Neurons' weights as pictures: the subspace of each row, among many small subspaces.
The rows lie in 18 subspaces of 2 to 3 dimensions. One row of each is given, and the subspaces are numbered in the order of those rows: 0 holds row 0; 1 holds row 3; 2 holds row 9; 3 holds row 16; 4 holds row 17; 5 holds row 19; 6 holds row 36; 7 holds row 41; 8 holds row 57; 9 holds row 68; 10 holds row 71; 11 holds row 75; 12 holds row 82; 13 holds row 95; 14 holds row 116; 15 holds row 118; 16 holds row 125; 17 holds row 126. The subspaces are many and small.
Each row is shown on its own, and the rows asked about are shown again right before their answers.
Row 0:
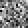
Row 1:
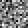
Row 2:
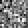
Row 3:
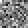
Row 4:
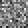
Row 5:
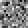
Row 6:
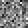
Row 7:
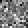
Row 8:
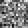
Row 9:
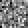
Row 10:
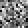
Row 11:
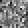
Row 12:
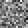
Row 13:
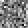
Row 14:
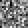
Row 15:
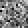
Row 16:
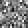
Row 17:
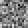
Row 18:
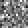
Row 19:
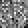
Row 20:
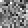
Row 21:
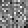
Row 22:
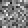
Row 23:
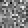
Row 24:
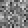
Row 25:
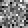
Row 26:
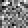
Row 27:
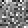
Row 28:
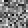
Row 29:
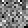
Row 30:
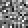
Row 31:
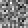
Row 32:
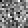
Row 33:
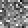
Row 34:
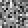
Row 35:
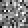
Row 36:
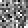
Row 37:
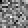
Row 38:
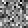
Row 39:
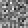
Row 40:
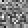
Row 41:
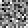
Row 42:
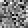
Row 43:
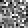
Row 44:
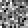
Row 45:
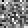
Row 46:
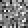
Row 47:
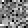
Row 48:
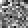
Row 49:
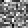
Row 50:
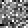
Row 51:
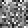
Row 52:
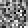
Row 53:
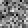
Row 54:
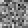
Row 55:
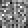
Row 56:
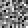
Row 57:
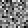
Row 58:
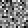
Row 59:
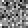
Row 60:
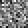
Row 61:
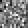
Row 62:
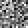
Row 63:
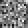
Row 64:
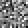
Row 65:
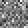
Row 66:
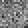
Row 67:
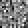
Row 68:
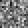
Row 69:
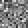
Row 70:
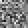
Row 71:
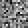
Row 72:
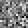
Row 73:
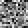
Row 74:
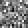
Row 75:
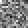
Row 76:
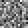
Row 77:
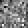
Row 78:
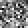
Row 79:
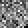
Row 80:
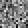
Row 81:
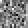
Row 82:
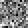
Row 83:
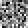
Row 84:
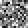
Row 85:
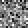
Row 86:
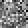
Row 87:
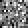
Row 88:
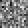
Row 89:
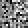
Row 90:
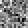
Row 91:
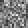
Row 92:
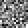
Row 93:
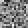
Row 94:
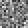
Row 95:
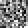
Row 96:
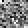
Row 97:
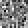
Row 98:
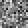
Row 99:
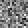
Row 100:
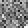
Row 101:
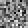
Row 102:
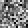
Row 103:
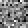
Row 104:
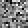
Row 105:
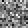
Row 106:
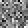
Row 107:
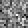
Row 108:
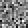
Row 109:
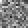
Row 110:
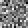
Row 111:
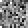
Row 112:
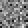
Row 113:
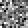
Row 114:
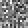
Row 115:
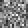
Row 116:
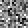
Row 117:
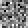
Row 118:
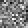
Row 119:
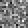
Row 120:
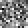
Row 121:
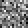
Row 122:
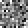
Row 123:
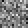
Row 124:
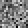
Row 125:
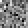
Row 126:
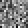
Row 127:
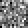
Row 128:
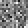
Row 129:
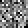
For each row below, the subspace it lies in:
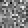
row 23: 15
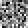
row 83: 5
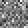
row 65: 6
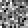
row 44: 2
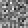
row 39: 4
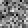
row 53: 3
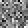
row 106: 6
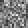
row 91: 16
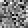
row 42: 15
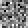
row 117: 5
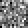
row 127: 2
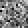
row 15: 0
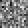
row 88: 9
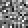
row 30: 3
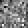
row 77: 14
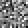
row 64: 3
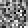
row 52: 13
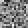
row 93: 10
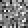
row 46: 12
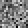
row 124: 17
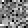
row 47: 12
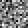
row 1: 2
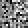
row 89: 10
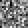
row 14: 9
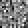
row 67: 8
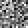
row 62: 3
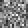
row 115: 16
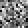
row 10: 0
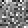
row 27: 8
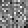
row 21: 5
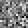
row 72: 14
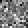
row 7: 14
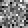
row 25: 2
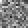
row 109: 11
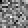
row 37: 11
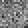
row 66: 5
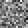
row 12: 2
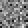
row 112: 0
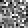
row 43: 15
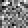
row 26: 11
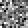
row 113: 2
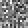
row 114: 10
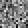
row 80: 17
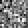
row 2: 14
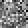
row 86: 9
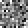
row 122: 12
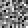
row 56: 3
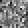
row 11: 17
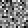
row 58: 8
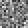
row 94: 8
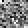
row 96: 1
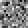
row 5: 1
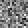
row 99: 14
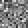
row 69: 16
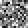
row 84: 1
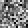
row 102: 17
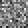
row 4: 7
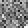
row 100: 13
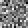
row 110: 10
